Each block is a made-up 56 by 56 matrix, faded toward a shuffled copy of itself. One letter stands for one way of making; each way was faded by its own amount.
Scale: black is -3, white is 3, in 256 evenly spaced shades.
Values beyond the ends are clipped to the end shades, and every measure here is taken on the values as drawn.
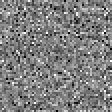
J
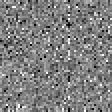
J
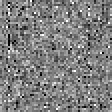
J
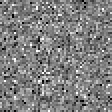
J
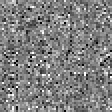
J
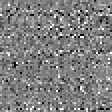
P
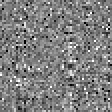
J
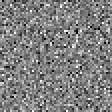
J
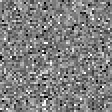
J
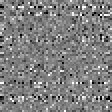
P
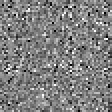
J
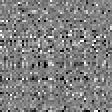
P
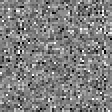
J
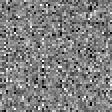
J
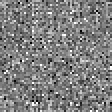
J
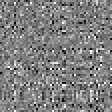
P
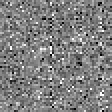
J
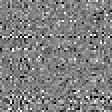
P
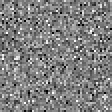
J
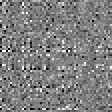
P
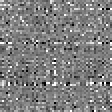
P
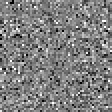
J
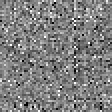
J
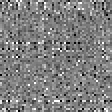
P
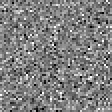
J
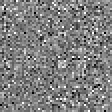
J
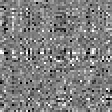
P
